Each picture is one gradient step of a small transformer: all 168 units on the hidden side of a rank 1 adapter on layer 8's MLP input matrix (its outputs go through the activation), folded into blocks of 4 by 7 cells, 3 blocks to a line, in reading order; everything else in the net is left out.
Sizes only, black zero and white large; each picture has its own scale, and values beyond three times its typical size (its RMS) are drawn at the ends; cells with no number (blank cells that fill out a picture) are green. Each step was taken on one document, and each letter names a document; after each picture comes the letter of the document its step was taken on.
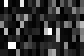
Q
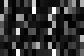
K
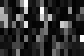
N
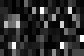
N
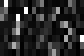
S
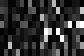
Q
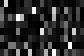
K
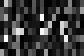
S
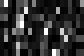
S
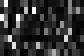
S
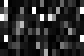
S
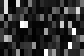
K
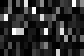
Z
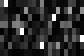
N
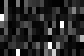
K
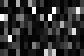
K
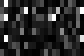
S
